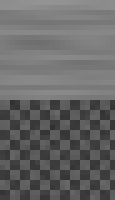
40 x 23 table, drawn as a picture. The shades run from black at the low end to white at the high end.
The table splits into 2 rows of 1 panel. Panel 1,1: middling, streaked across, faint in contrast. Panel 2,1: low, checkered.
